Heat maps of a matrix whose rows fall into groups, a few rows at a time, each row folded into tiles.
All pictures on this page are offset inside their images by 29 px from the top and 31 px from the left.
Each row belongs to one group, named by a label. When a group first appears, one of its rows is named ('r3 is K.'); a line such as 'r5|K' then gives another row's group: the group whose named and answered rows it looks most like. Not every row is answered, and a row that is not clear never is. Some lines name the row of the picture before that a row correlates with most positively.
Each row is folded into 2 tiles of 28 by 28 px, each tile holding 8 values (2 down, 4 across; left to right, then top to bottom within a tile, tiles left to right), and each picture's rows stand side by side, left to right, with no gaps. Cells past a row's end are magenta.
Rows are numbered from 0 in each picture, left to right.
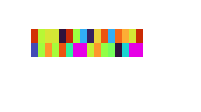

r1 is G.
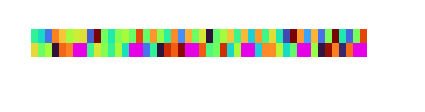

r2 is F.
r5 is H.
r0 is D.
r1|G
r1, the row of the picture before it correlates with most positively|1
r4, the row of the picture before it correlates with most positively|0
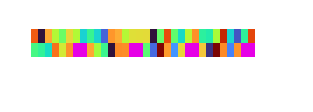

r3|H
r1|D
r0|F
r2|H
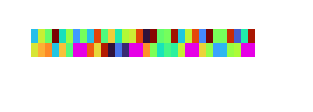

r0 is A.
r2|G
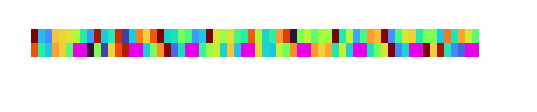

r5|A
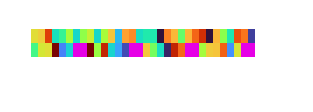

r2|D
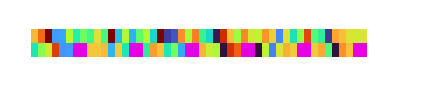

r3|D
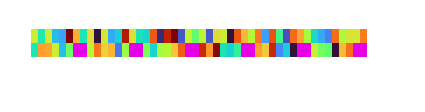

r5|D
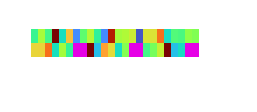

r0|A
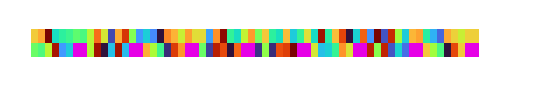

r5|G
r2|D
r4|F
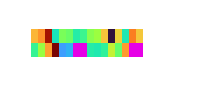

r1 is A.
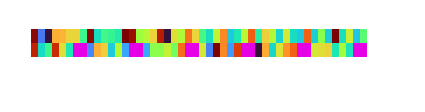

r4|F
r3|H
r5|A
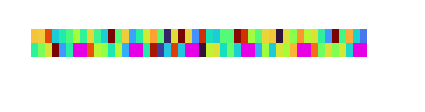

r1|A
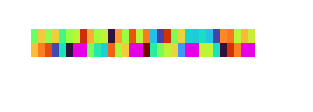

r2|A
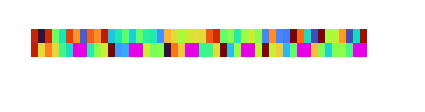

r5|G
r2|D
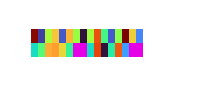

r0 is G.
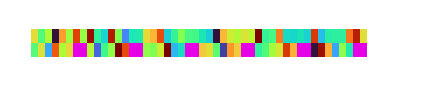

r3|D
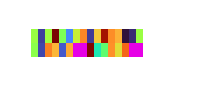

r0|H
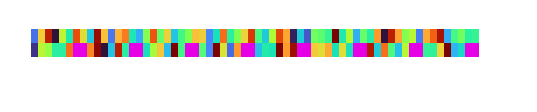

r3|H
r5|A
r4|F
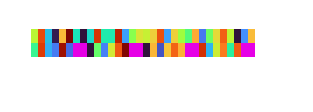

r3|H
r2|F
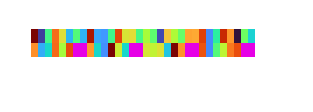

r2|D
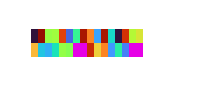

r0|G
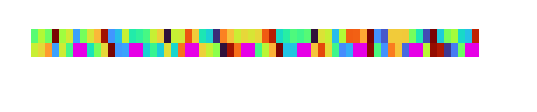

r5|G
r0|A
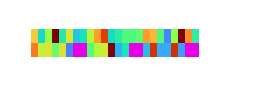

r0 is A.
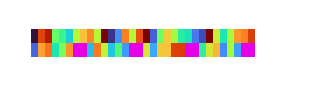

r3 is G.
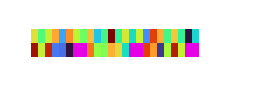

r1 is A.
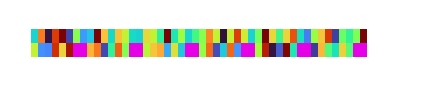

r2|A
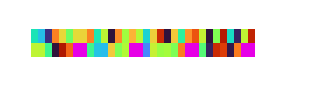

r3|H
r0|D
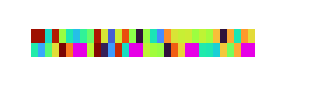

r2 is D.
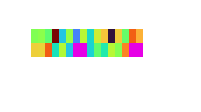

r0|A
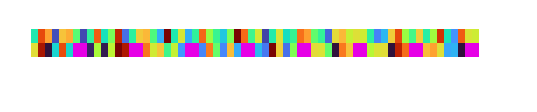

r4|H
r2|A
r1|F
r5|D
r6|D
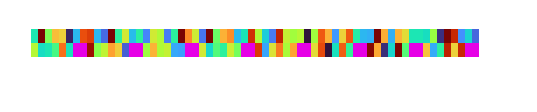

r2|G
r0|G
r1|A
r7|F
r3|G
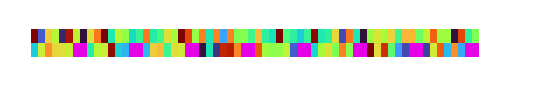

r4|A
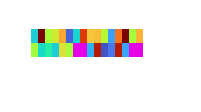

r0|G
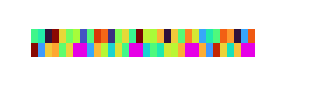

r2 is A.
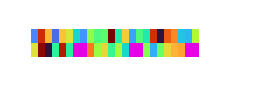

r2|F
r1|A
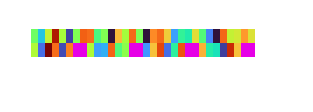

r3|D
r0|H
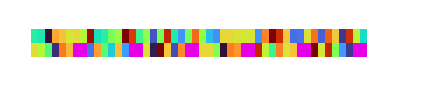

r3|D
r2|H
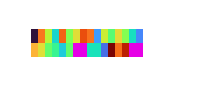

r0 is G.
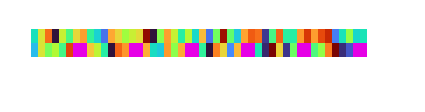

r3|H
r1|D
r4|H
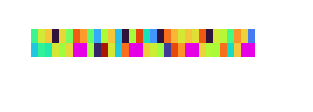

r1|H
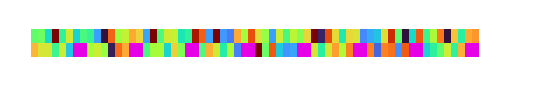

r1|D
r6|H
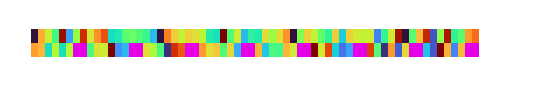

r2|D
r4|G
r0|G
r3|A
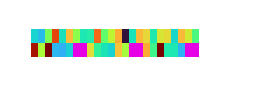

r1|G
